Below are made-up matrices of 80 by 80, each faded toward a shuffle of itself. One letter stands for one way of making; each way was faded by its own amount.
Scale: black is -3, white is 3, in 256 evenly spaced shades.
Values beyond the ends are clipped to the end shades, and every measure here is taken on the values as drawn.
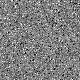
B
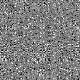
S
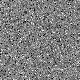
B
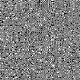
S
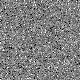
B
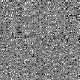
S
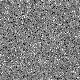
B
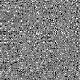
S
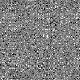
S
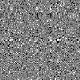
S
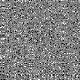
S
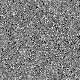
B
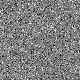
B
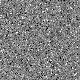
B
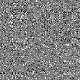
S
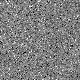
B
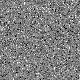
B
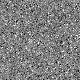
B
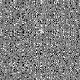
S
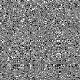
S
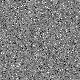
B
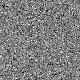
B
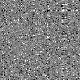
S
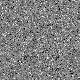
B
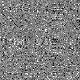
S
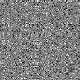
S
